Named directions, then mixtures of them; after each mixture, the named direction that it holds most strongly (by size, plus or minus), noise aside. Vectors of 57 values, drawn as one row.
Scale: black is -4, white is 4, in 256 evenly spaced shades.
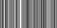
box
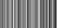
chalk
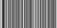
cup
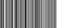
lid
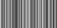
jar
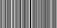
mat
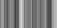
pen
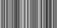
jar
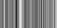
box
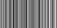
chalk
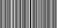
mat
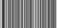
cup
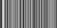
cup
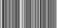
cup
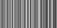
chalk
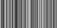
jar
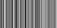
lid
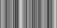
pen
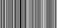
box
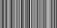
mat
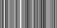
box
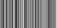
lid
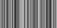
pen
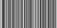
cup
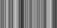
pen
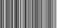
lid
